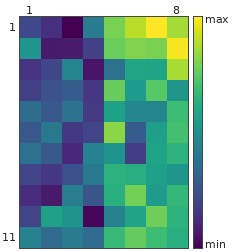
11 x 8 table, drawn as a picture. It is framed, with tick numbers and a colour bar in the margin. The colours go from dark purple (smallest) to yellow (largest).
The right part is higher, past a seam about 50% of the way across. The ninth with the lowest average is the top left. The top right is the ninth with the highest average.
